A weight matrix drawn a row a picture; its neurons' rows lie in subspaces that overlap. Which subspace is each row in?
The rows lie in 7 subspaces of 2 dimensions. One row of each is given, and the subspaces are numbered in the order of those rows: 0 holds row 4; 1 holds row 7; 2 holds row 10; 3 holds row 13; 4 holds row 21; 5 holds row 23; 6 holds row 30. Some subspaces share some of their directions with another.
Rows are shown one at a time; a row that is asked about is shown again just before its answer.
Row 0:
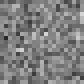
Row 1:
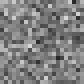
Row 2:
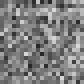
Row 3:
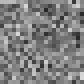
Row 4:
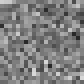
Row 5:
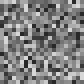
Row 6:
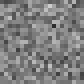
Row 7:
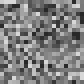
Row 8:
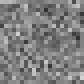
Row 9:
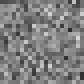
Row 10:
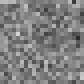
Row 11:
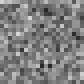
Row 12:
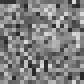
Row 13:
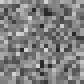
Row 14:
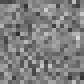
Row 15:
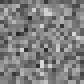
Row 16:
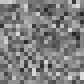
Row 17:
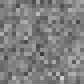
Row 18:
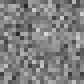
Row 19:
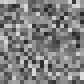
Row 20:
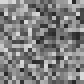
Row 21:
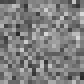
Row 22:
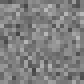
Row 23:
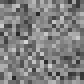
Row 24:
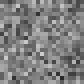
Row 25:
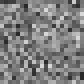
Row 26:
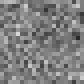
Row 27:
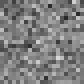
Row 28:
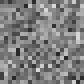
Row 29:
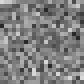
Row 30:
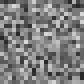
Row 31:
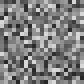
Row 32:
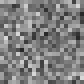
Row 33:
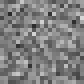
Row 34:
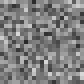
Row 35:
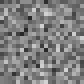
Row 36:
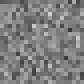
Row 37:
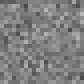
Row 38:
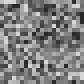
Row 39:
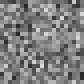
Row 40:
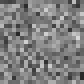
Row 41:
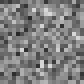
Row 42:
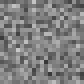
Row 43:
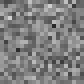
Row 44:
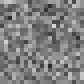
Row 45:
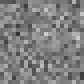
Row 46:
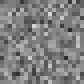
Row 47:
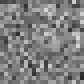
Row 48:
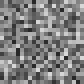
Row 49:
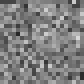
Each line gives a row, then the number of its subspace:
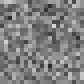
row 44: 4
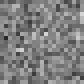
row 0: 4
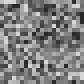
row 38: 1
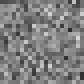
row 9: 1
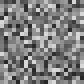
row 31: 3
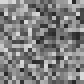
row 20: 2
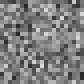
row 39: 0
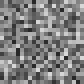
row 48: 6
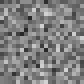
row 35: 3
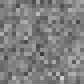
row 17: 5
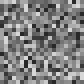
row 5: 3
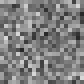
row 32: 4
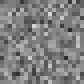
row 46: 1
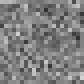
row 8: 0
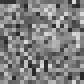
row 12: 5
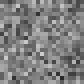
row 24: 5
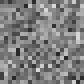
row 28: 6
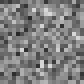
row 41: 3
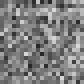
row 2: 5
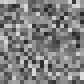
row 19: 6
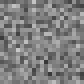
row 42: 6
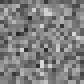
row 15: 3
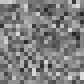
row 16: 0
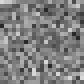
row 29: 0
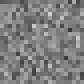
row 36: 1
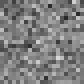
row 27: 2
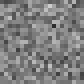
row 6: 4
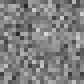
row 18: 0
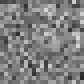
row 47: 5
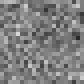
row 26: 1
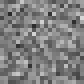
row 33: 1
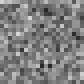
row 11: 3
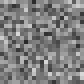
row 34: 6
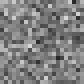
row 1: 2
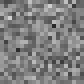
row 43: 4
